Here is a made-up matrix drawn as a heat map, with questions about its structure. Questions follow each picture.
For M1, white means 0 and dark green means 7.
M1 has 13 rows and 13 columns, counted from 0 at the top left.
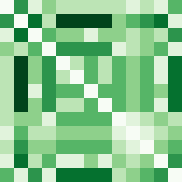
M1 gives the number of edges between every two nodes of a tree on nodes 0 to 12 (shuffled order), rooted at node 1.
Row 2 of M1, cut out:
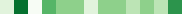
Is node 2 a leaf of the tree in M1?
no
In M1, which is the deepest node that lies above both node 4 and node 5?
11
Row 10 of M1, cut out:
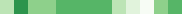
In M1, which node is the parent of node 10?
9
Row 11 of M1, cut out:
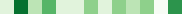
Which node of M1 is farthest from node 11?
1
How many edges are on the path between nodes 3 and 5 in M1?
5
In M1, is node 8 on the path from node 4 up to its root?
yes
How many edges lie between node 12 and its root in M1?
1
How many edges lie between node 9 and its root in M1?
4
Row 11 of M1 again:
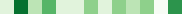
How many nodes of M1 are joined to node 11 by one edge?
4
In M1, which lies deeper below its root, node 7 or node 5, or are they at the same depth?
the same depth
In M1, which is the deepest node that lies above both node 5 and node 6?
0
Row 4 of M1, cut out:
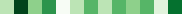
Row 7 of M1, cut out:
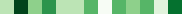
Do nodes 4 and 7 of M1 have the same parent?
yes
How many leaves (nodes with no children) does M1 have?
5
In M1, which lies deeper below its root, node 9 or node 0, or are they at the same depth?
node 0
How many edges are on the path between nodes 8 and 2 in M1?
3
